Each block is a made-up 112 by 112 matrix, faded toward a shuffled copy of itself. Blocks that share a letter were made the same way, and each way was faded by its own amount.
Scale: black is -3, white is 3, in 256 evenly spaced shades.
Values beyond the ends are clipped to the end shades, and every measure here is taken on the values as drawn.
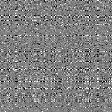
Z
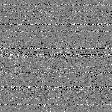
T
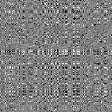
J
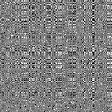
J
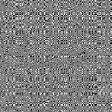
J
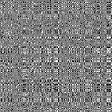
J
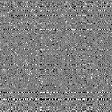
Z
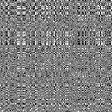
J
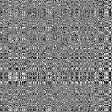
J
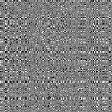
J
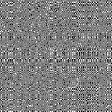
J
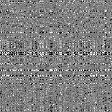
Z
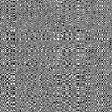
J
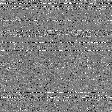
T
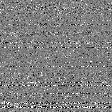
T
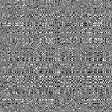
Z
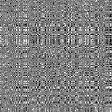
J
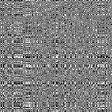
J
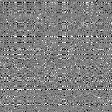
Z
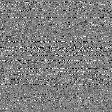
T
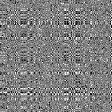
J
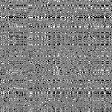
Z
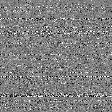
T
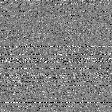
T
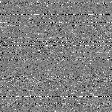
T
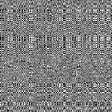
J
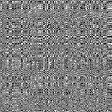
J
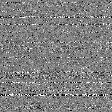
T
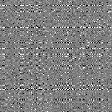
Z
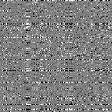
Z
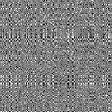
J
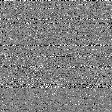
T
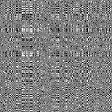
J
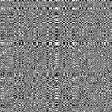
J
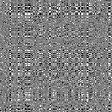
J
